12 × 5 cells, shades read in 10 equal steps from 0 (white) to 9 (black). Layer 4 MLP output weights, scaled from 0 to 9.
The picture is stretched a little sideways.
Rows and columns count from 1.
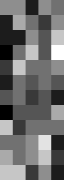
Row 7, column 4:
6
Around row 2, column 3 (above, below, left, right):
8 4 3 7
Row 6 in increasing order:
5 5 6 6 8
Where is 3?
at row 2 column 2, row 8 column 5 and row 11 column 1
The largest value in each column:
9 8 8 7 8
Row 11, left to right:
3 5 4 2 7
